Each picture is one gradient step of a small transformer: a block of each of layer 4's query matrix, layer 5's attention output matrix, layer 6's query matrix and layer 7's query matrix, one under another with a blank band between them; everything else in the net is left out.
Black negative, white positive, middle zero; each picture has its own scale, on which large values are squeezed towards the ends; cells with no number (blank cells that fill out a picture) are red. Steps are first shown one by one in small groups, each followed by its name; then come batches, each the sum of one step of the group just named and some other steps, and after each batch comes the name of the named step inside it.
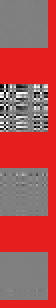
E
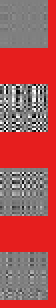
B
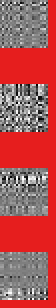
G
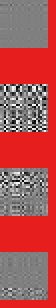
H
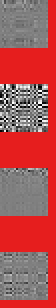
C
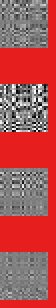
B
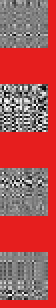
H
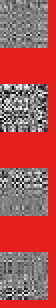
C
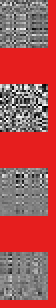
C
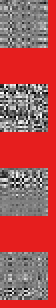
E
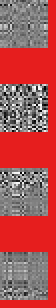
H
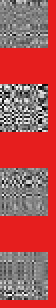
C
